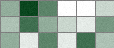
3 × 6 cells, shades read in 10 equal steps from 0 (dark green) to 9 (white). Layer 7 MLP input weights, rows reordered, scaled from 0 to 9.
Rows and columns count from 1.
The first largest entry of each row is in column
4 5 2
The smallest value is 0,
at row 1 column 2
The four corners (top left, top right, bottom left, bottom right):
5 7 5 6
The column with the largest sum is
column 4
